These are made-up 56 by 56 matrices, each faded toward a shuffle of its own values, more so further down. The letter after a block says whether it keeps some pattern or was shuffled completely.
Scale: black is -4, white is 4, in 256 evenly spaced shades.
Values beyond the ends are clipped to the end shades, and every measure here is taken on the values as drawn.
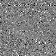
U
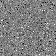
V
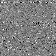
U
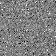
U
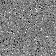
V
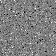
V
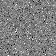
V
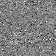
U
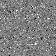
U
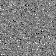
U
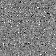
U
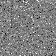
V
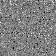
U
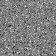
V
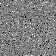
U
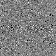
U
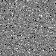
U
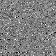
U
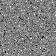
V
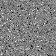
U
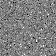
V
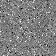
V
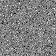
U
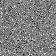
V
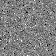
V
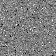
V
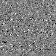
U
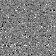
U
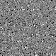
U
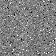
V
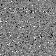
U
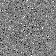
V
